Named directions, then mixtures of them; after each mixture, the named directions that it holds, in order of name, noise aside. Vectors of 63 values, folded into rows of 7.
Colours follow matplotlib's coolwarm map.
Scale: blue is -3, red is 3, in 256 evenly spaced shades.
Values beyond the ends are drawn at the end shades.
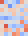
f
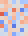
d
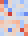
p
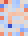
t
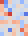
p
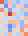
p, t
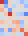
p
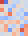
f, p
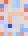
t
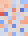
d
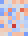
d, p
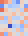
f, t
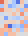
f, t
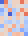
d, p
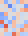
d, f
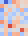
d, t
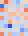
t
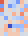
f, t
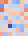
f, t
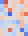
p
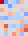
f, p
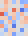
d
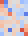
p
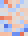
f, t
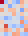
f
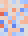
d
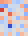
p, t
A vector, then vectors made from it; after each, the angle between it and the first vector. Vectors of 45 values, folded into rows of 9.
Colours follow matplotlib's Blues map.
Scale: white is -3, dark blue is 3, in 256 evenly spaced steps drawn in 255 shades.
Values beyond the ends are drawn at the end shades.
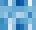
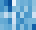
orthogonal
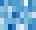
partly opposed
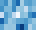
partly aligned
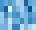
orthogonal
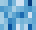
nearly opposite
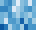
orthogonal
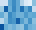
orthogonal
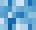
nearly opposite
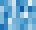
partly aligned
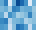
nearly parallel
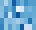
orthogonal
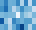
partly aligned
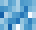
partly opposed
